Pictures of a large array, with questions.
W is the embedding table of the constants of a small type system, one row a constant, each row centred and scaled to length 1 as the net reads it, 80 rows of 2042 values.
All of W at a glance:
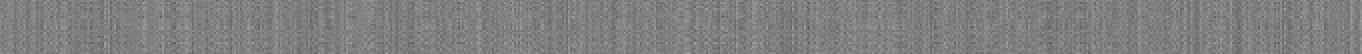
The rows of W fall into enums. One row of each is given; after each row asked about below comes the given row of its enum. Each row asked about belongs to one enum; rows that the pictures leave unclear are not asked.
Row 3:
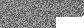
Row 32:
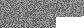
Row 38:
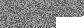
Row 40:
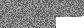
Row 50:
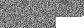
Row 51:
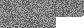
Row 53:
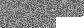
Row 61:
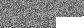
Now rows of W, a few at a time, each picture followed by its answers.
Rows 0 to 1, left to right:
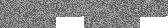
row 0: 32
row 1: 53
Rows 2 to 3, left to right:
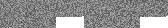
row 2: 32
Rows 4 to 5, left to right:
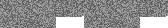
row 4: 51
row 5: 51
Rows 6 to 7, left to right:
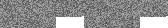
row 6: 51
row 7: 61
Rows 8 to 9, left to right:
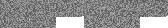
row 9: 3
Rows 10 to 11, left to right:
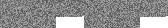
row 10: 3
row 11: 32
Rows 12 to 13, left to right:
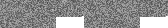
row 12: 53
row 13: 51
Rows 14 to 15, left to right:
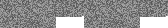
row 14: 51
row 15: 51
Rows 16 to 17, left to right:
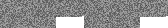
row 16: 40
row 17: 32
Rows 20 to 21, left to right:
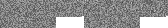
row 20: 32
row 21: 50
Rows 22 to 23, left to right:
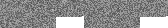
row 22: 53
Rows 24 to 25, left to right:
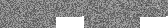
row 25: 38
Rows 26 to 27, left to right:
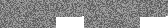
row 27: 51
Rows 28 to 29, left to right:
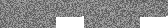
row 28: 32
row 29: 3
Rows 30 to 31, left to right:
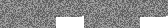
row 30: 40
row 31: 40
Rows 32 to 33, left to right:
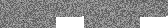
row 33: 3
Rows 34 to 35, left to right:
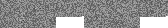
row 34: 32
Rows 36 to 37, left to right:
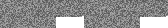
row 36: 40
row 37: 3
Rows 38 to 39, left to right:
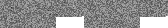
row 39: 51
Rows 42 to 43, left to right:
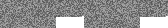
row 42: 40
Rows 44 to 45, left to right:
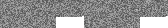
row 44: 3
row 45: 53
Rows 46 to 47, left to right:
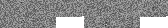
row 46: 32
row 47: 61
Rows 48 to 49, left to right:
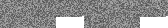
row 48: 40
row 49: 38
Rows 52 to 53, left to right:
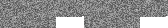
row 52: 61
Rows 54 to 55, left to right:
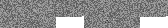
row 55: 32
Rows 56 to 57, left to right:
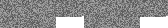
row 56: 51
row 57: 40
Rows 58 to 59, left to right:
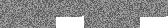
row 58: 40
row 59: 32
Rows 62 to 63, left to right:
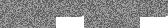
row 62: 40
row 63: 51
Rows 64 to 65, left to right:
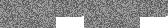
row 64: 51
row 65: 51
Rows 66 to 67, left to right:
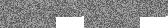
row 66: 38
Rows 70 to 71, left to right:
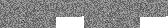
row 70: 32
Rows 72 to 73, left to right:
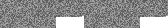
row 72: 40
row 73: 40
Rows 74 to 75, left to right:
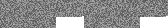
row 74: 32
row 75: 40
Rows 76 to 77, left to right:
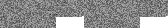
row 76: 38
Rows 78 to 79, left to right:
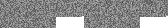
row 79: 50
